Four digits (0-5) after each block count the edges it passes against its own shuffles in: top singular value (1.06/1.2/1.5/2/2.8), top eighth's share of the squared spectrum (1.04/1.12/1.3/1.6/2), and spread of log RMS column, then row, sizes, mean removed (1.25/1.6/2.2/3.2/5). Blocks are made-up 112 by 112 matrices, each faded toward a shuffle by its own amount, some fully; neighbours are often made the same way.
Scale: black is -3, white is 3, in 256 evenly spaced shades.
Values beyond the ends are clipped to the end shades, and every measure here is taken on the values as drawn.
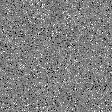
0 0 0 0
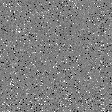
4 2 0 1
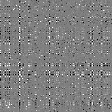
5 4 3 3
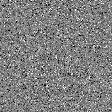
3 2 0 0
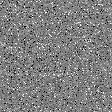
3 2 0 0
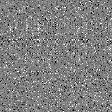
4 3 1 2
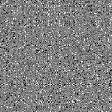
4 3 2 3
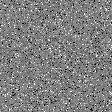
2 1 0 0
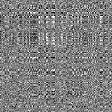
5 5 3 4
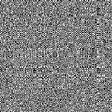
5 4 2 3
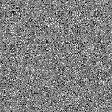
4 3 1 1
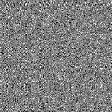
4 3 2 2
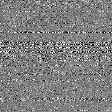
2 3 0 4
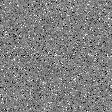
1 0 0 1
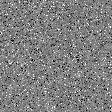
0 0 0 0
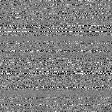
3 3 0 5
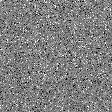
0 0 0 0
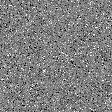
0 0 0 0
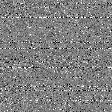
2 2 0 3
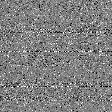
2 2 0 3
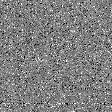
1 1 0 2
